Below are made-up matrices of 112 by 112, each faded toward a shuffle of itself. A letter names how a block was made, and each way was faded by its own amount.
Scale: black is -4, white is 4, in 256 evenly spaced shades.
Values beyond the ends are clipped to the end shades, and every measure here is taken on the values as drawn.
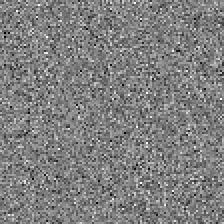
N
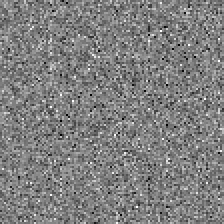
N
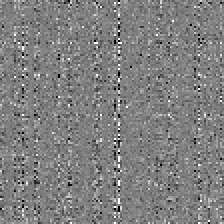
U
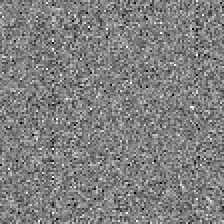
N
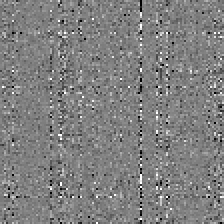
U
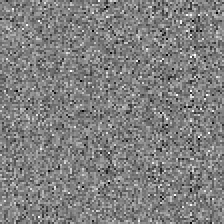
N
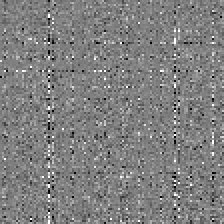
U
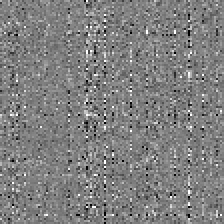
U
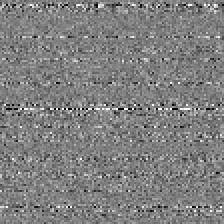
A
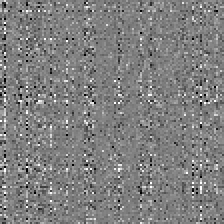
U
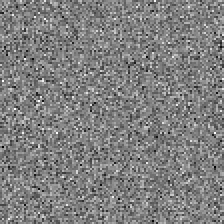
N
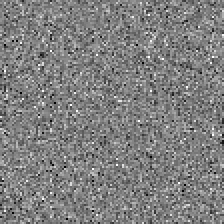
N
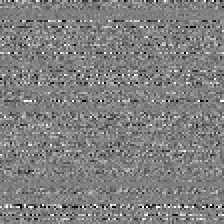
A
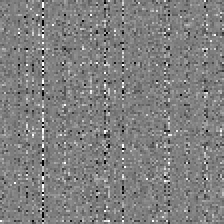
U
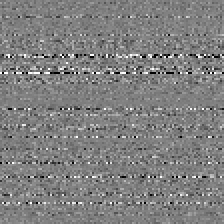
A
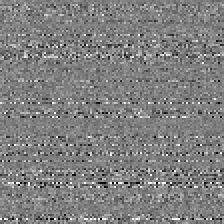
A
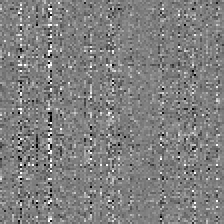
U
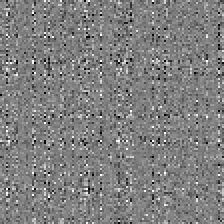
U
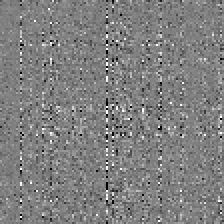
U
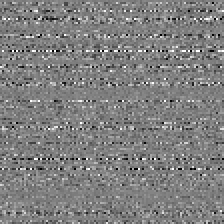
A
